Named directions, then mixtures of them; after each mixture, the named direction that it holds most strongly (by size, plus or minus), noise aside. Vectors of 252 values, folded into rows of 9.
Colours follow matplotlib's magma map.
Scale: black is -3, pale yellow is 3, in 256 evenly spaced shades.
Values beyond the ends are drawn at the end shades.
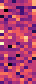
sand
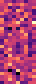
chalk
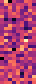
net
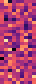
net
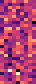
chalk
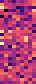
sand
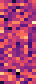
chalk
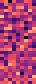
net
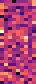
sand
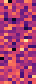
net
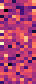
sand
